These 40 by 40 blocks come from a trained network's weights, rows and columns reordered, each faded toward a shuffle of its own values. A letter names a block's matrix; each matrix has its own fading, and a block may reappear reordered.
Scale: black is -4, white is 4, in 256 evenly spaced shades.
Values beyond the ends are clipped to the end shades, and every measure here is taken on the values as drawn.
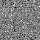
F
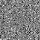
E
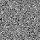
E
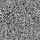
F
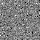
F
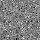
F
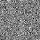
E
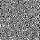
E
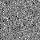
F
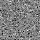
F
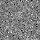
F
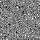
F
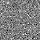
E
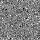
F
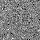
F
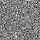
E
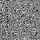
F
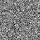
E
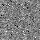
F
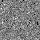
F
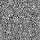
E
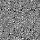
E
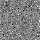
F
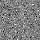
F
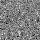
F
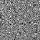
E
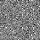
E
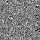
E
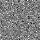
F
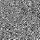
E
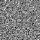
E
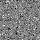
F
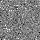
F
